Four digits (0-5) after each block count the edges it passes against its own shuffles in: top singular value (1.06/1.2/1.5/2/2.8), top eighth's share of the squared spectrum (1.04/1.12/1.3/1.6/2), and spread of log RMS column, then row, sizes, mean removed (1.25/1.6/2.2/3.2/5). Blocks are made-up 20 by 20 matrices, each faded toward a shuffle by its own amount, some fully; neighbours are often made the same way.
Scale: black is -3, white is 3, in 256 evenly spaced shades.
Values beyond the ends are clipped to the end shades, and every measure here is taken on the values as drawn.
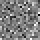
2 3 0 0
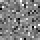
0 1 0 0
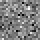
1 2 0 0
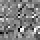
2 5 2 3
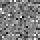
0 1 0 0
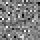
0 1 0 1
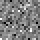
0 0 0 0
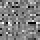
3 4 1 2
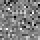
0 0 0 0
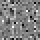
2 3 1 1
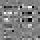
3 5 2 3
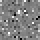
0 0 0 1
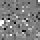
2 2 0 0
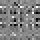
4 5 2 2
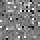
2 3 0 1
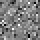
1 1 1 0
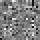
3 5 2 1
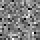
0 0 0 0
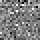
0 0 0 0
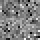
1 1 0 0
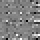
3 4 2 2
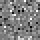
1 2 1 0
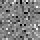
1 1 0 0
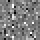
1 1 1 0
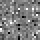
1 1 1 0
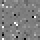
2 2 1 0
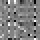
3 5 2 1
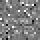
1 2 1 0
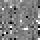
3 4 1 1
